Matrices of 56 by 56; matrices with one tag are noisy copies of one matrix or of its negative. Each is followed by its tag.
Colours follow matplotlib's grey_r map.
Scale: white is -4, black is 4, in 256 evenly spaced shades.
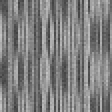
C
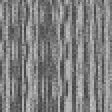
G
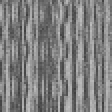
G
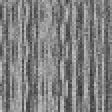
G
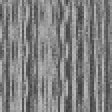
G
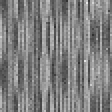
C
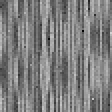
C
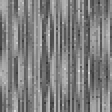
C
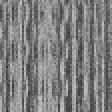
G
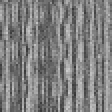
G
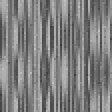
C
